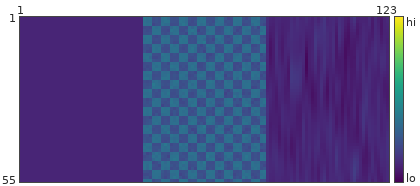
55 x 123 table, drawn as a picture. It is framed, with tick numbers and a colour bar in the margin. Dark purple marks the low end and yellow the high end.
The table splits into one row of 3 panels. Panel 1,1: very low, flat. Panel 1,2: low, checkered. Panel 1,3: very low, streaked downward, faint in contrast.
